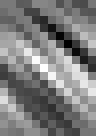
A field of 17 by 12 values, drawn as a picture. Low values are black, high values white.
Ninth with the highest average: centre. Slope: none. Grain: diagonal, down to the right. Histogram: bell-shaped.
